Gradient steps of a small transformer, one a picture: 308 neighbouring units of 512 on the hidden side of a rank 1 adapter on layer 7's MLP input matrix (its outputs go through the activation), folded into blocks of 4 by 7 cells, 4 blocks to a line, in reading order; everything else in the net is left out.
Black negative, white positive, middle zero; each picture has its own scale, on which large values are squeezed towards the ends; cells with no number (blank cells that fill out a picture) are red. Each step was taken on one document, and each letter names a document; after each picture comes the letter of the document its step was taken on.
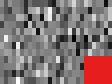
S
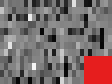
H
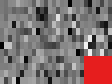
S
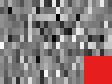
S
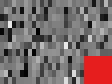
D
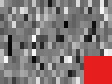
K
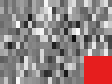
S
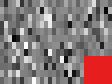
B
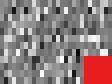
K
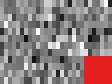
S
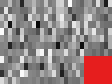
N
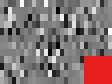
N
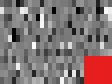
B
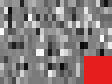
N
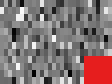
B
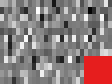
K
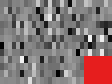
S
